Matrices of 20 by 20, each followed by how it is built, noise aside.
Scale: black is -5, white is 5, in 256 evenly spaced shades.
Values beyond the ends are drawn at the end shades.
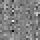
uneven columns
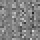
uneven columns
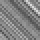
Toeplitz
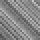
Toeplitz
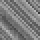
Toeplitz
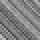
Toeplitz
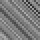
Toeplitz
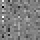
uneven columns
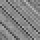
Toeplitz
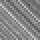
Toeplitz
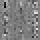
uneven columns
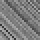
Toeplitz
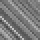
Toeplitz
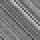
Toeplitz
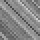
Toeplitz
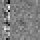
uneven columns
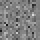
uneven columns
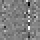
uneven columns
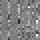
uneven columns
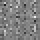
uneven columns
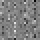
uneven columns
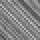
Toeplitz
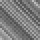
Toeplitz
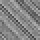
Toeplitz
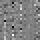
uneven columns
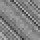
Toeplitz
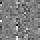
uneven columns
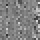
uneven columns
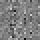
uneven columns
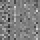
uneven columns
